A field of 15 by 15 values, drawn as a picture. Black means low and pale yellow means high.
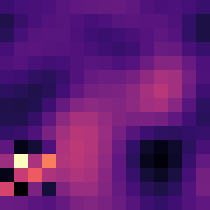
The bottom right is the ninth with the lowest average. Values change most from cell to cell in the bottom left. In the bottom left lies a patch that is rougher than the rest. On average the colour sits 30% of the way up the scale. The values are skewed, with a long tail toward high values. Neither half mirrors the other.
